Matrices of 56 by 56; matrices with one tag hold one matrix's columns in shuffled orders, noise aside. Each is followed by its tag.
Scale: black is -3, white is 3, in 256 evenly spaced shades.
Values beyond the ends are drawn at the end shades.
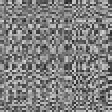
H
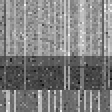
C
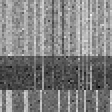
C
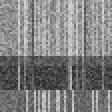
C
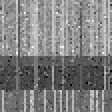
C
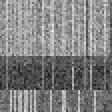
C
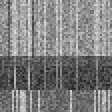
C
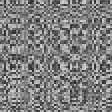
H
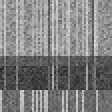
C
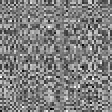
H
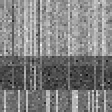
C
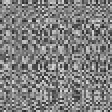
H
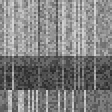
C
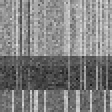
C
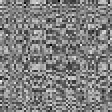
H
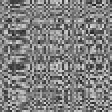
H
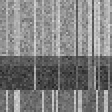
C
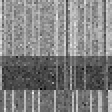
C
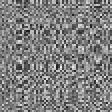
H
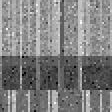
C
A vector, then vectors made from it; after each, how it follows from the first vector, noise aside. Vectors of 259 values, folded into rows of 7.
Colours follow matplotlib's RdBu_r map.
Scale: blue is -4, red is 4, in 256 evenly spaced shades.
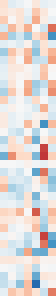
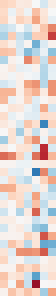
sign-scrambled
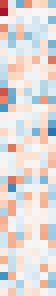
wrapped around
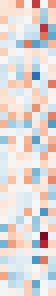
wrapped around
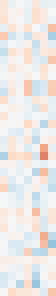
shrunk
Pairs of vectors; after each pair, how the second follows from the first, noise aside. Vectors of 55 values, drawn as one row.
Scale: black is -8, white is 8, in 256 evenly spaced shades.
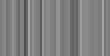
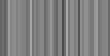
wrapped around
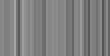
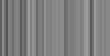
reversed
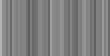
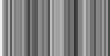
scaled up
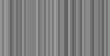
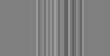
partly zeroed
